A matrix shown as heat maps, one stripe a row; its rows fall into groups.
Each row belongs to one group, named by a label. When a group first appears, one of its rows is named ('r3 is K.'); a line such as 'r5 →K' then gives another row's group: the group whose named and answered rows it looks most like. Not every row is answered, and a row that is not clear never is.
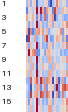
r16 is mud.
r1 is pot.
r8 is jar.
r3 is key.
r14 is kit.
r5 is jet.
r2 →kit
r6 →pot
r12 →kit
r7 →mud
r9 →mud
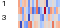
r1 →key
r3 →pot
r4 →jet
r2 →key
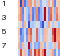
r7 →mud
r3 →key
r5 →jet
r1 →jet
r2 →key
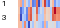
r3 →jet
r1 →key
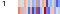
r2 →key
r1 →key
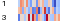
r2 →key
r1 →jar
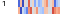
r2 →jet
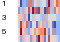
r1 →jet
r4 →jar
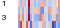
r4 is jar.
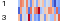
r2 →pot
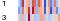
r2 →kit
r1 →kit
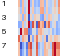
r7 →jet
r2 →mud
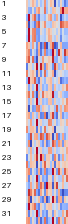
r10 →kit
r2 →jet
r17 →key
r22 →mud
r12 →jar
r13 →mud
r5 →jar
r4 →jet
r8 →key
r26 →mud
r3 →jar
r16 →jet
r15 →mud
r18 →mud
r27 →kit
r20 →kit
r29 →key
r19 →key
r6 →jar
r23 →kit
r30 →jar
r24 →key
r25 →key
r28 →jar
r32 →key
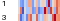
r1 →jet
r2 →key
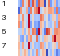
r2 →pot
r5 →kit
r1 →kit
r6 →jet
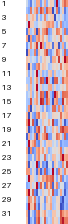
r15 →kit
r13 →mud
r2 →kit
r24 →mud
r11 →mud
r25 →key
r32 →jet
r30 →jar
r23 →jet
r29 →jar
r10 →jet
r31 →jet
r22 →jet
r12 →kit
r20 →pot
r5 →pot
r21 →jar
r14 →kit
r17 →jet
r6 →jet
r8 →pot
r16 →key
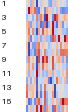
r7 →jet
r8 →jet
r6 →key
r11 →mud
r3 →kit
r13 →key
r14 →key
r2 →jar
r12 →pot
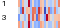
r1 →mud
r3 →kit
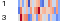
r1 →pot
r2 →pot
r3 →jar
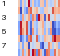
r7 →pot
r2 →jet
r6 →jet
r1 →mud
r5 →jar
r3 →kit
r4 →jar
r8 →kit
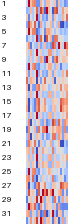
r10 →jar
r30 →jar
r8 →mud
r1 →jar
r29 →kit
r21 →jar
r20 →key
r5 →jar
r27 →jet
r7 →key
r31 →key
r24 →pot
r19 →pot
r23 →mud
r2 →kit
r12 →key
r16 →jet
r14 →mud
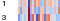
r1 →pot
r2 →mud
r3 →kit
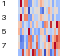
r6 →jet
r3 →jar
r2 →pot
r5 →mud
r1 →jar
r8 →kit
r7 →jet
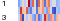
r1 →kit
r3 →key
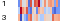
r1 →pot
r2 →jar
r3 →jet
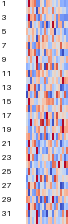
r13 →jar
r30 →jar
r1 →jar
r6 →pot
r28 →jet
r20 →key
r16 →jet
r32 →mud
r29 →key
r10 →kit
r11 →jet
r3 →jar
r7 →jet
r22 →mud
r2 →pot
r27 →jar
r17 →kit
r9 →mud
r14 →pot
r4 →key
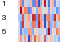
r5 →jet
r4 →kit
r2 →jar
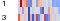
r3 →key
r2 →pot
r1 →jar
